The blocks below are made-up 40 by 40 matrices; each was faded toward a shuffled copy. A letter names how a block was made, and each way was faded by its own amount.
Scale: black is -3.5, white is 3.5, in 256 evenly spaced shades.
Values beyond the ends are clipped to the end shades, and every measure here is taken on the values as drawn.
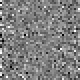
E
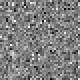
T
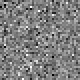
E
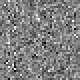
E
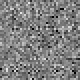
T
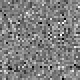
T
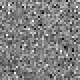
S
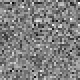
T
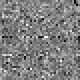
T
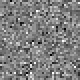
T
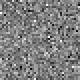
S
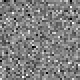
S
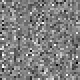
E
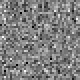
T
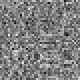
T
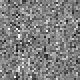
E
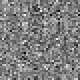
T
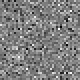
T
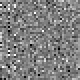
E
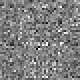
T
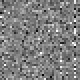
E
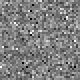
S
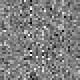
E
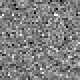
S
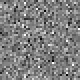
E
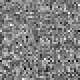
T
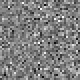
T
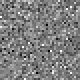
S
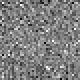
T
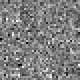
T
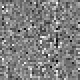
E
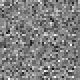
T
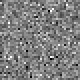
S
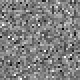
S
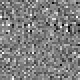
T
